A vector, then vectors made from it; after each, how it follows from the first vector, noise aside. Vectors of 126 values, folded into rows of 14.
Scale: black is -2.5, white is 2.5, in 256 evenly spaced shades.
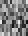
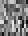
sign-scrambled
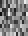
reversed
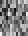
reversed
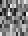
reversed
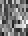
sign-scrambled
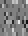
partly zeroed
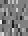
partly zeroed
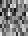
reversed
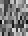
sign-scrambled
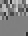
partly zeroed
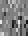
partly zeroed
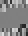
partly zeroed
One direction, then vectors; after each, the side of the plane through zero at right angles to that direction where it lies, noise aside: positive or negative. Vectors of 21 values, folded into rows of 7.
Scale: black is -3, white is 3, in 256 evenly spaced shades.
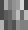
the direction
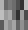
negative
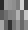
positive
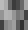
negative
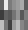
positive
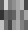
positive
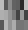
negative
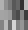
negative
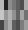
negative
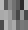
negative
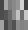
positive
